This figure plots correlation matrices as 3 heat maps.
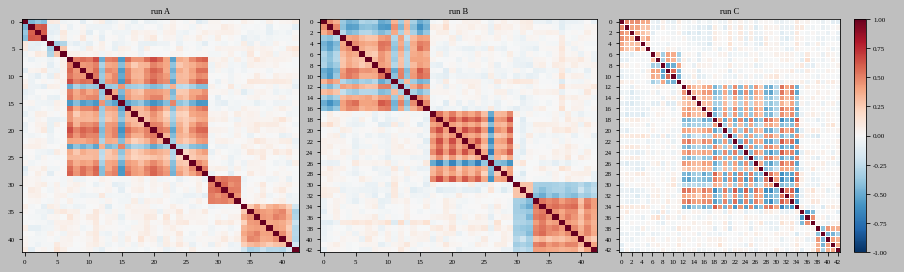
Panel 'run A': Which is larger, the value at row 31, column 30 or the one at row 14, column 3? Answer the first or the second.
the first
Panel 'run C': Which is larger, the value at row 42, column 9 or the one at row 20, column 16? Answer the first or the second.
the second
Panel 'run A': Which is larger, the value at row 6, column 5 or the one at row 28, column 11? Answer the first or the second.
the second
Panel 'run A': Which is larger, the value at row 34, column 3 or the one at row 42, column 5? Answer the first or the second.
the second
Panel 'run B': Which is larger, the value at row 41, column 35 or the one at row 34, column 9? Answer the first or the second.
the first
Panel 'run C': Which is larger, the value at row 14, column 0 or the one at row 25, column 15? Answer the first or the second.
the first
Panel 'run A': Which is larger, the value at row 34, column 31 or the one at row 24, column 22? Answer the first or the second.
the second
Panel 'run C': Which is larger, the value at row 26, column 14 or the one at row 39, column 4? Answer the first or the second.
the first
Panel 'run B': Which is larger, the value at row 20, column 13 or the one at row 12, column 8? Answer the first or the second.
the second
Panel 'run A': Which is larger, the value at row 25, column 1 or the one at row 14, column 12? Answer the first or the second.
the first
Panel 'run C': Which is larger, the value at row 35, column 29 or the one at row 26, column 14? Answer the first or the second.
the second
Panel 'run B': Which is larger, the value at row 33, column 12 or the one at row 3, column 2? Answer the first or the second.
the first
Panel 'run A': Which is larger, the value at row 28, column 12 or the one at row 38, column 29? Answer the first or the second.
the second
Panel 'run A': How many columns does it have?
43
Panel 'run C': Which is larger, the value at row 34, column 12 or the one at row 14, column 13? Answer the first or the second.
the second
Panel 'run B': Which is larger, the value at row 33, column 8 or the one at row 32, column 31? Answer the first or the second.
the second
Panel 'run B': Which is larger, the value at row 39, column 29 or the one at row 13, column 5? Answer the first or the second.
the first
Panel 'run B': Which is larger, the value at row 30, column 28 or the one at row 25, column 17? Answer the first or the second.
the second
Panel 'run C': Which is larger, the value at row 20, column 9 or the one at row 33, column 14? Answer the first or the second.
the second
